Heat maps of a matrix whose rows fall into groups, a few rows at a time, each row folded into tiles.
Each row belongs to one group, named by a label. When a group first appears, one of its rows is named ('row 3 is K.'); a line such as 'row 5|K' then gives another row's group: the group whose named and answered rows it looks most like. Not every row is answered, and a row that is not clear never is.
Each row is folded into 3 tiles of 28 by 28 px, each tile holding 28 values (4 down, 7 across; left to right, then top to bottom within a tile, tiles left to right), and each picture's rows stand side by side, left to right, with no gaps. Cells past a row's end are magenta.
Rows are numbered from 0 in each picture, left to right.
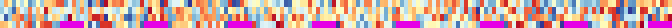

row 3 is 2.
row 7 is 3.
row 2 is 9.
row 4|9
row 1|3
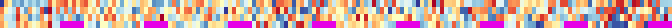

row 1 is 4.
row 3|9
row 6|9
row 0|2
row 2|9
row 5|3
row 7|9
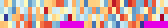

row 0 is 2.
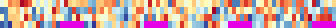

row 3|9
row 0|3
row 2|9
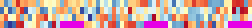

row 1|2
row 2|3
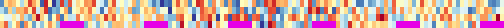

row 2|9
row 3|3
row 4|2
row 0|9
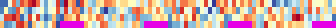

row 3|2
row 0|3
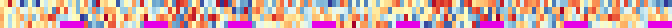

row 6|3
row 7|4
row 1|4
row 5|3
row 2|4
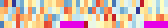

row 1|4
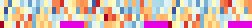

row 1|4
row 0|2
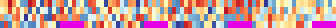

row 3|2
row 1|9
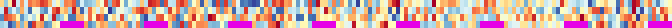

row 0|3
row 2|4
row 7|9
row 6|4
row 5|3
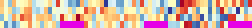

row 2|3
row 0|4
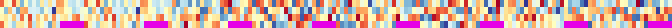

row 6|4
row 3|9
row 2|2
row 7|9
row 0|4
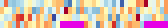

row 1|2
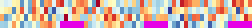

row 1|4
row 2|3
